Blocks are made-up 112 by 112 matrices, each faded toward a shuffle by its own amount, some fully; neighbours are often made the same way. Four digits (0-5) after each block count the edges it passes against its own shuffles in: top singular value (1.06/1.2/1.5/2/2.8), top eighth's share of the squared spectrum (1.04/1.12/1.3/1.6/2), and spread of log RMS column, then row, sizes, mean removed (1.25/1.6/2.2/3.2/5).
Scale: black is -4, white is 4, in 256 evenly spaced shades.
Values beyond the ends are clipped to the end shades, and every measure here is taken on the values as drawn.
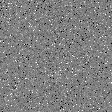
0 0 0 0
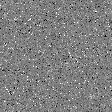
0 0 0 0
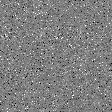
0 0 0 1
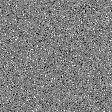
0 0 0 0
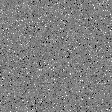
0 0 0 0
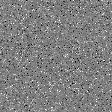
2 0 0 0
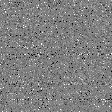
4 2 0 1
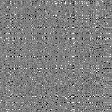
5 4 2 3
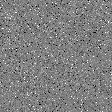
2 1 0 0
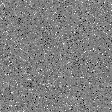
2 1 0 0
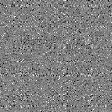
4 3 2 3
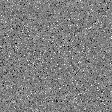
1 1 0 1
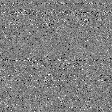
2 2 0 3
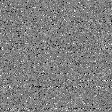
1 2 0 3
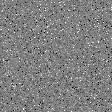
2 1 0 0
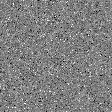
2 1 0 0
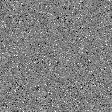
3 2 0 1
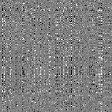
5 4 3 3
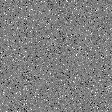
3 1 0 0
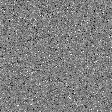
1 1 0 0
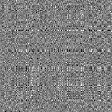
5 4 3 3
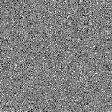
4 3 2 1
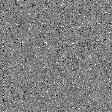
2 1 2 1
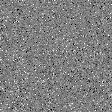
0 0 1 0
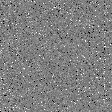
1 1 1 0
